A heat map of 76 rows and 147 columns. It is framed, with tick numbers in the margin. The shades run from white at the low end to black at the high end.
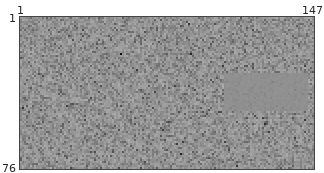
The grain is fine, like static. There are no regular stripes. No single row or column stands out from its neighbours. In the middle right lies a patch that is calmer than the rest. The halves do not mirror each other. The middle right is the smoothest part. No overall slope runs across the table.
